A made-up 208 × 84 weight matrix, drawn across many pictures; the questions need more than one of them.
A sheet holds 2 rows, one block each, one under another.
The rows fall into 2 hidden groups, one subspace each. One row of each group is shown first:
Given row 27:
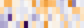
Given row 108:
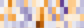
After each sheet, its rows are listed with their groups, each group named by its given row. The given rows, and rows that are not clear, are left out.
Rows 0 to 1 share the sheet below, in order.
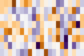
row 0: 108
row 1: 27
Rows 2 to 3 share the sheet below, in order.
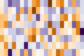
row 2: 108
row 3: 108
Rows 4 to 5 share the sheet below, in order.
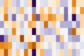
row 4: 27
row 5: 27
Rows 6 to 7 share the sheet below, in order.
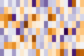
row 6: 27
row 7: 108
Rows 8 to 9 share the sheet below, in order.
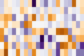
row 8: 27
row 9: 108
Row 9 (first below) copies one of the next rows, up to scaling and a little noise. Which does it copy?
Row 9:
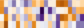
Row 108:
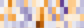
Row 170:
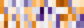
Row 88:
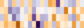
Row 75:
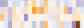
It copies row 170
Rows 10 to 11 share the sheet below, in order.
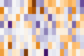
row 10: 108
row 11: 27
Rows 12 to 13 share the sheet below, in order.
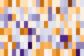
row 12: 27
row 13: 108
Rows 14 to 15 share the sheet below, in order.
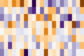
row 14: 108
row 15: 27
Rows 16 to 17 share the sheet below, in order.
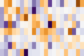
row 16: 108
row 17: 27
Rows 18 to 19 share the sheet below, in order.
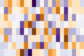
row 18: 27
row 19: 27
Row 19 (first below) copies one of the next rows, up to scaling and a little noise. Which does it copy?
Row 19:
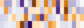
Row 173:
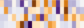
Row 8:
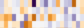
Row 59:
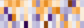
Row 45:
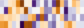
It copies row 173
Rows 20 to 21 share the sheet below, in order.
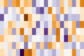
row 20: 108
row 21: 27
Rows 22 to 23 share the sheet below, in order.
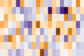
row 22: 108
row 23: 108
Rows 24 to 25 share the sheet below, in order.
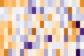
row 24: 108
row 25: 108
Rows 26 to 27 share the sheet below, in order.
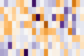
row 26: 27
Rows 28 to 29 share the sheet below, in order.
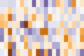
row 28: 27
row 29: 108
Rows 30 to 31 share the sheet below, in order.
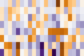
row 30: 108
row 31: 108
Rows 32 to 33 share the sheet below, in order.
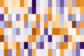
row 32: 108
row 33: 108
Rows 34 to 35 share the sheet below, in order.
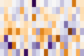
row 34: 27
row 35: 27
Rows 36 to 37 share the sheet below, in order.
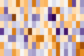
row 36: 27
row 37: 108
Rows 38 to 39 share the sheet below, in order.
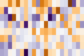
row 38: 27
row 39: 27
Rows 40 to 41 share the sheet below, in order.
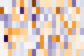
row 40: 27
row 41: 27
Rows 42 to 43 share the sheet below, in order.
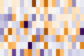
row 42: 27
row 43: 108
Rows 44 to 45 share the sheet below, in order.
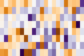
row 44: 108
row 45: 27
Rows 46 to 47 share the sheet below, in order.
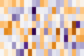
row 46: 108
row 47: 27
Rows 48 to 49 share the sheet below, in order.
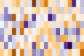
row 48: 27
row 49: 108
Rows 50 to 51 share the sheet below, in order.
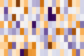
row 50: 27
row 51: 27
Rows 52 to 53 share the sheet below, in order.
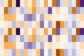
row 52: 108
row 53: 108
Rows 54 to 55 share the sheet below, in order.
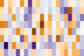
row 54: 108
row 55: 27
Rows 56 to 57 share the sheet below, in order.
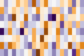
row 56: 27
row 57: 108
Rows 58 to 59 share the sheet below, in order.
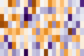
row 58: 108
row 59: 27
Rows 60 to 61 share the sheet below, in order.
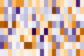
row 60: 108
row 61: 108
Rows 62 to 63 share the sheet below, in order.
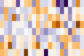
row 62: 108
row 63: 27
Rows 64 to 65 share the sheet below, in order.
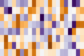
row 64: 108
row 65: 27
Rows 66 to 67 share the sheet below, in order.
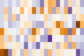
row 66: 108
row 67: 108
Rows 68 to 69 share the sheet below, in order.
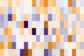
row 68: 27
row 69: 27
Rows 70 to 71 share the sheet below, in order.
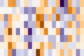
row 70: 108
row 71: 108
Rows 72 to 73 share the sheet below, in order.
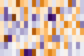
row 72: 27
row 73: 27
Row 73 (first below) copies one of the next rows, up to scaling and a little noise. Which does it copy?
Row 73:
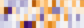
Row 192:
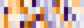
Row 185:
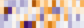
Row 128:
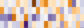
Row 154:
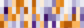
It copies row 185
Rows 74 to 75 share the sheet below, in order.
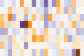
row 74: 27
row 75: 108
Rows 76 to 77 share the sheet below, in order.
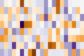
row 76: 27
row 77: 27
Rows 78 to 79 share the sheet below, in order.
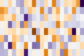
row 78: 108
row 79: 27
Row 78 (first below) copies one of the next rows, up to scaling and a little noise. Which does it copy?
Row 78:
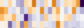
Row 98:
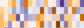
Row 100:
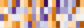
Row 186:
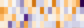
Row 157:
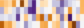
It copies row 186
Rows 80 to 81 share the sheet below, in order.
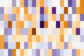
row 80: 108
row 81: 108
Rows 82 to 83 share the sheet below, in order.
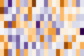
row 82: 108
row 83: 108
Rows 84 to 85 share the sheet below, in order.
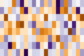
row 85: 27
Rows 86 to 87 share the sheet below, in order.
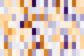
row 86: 27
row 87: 27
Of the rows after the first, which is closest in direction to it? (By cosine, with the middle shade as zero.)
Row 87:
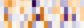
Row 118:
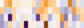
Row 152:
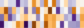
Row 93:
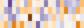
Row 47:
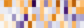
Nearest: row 47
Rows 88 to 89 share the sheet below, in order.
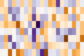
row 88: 108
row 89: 108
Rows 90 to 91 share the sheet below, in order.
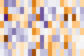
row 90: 27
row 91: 27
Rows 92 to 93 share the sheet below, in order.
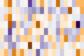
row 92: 108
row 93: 108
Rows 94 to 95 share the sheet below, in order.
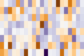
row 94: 108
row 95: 27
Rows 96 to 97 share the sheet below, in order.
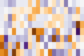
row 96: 108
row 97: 108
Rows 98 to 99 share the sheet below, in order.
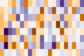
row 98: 108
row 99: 27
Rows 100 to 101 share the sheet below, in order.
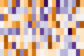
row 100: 108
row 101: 27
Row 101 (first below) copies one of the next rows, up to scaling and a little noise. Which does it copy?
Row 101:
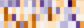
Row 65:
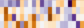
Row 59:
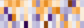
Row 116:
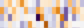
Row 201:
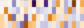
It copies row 65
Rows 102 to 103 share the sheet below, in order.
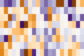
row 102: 27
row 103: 27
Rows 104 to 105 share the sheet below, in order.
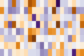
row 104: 108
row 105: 108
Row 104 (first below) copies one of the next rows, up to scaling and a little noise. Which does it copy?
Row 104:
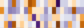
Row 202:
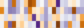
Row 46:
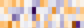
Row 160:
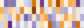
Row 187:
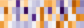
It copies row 202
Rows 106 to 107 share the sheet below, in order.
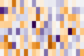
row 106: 27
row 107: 27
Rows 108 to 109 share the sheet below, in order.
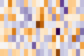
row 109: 108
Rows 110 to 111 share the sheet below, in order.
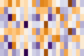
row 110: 27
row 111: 27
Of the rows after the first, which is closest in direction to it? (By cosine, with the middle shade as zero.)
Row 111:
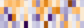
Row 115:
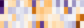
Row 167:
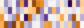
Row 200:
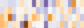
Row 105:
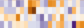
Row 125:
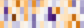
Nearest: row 125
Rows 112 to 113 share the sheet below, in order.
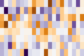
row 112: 108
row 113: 27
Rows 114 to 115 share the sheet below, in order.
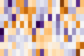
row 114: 108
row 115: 108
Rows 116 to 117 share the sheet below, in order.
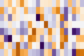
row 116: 27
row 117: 108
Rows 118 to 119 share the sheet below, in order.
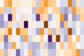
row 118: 27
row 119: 27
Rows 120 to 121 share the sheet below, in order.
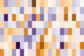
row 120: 27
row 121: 108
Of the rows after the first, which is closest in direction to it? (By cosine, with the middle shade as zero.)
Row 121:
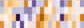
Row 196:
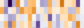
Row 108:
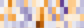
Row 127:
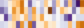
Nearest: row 108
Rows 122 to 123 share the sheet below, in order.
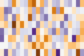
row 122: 108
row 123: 108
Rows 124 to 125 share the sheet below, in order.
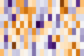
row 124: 108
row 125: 27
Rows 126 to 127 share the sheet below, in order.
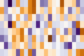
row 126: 108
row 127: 108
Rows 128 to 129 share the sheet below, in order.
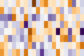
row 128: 27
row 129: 108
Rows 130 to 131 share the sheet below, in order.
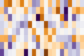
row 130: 27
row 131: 27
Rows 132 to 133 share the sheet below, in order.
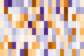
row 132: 27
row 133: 27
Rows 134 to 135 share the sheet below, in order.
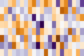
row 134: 108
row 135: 27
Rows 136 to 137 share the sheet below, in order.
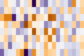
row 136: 27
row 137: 27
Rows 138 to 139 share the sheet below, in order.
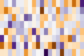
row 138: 108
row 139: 27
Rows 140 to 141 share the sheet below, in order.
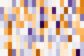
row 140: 108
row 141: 108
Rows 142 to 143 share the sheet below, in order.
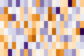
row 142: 27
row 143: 108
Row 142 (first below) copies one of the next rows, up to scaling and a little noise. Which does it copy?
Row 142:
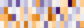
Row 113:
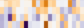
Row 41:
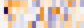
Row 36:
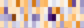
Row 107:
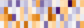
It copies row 107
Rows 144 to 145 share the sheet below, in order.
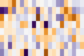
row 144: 27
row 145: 27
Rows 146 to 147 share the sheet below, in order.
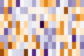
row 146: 108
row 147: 27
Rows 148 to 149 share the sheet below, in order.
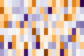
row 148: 108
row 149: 27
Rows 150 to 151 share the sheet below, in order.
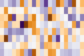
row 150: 27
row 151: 27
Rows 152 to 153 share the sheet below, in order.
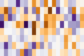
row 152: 27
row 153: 27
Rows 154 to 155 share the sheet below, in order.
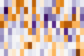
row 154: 27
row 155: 108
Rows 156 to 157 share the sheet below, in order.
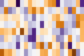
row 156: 108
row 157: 108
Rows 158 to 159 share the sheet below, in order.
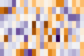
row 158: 27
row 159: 27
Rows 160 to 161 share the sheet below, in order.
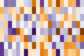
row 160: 108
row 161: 108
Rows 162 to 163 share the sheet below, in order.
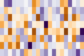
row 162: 27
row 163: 108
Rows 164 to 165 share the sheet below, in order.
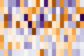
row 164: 108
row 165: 108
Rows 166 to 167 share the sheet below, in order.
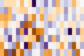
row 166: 27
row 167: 108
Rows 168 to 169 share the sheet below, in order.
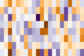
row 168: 27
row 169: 108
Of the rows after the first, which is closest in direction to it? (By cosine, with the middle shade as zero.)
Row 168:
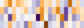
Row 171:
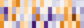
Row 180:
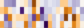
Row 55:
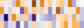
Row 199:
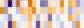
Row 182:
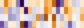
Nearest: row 55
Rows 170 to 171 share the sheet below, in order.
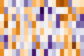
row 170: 108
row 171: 27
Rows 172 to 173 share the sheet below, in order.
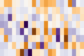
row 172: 27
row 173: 27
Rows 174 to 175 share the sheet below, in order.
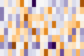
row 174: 108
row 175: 27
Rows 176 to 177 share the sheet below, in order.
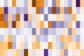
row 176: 108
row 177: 27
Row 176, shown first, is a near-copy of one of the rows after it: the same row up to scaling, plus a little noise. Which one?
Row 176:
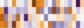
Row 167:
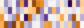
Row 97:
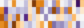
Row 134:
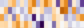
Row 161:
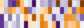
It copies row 97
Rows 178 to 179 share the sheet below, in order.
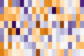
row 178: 108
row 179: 108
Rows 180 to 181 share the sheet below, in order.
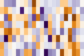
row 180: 27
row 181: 27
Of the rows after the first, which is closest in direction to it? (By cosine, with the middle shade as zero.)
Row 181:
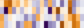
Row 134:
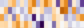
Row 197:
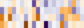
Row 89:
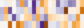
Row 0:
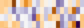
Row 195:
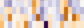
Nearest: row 197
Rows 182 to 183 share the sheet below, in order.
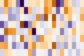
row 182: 27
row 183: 27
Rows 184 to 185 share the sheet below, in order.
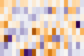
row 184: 108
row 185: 27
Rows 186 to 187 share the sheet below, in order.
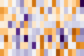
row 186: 108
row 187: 108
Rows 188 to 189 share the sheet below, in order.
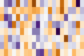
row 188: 108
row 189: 108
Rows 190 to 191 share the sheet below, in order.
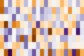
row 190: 108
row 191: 108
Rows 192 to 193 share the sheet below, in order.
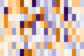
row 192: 27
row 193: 27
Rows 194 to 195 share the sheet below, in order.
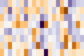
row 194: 108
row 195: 27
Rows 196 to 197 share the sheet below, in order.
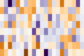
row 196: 108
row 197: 27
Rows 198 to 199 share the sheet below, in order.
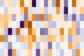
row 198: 27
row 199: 108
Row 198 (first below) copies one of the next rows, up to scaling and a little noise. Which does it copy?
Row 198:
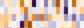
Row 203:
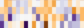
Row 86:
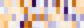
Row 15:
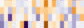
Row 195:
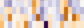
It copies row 86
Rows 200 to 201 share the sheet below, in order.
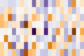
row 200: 27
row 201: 27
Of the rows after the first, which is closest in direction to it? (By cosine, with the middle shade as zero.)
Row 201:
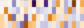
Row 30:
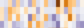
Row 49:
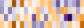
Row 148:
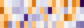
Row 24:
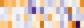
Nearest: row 24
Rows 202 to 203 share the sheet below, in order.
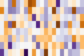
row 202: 108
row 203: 27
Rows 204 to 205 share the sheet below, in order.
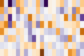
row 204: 108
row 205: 108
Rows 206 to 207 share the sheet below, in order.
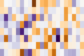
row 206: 27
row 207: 27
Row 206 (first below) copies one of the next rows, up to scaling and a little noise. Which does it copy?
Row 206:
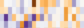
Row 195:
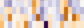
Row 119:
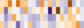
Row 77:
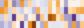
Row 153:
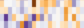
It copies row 153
